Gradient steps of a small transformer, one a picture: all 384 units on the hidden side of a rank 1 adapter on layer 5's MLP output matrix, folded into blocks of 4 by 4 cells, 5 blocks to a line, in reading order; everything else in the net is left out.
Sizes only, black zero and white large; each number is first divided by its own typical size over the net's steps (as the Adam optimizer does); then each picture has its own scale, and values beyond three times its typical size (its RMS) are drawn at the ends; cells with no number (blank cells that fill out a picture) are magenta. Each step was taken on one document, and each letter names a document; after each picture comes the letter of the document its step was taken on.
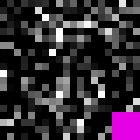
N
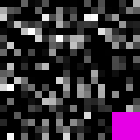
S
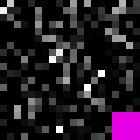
N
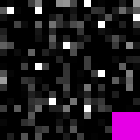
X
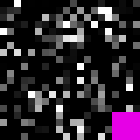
N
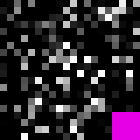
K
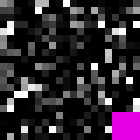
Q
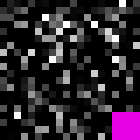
N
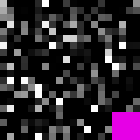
Q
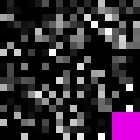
N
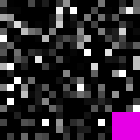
S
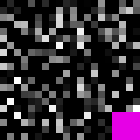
S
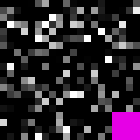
Q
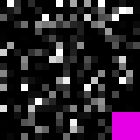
K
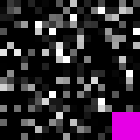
X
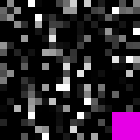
K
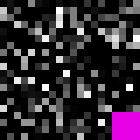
S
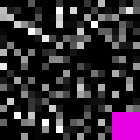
S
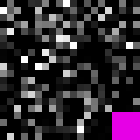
S
